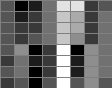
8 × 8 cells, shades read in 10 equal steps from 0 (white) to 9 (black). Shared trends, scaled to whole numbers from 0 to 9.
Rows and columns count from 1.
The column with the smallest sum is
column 5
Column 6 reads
1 3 3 4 9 8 8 6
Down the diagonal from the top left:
6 8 7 5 0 8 4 6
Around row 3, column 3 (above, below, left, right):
7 6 7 5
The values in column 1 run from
6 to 7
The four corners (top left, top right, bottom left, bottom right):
6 6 7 6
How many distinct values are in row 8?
5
